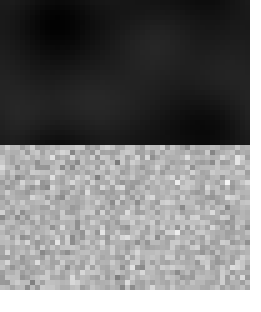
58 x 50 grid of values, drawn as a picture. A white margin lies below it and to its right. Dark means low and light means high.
The table splits into 2 rows of 1 panel. Panel 1,1: very low, smooth, faint in contrast. Panel 2,1: high, fine-grained.
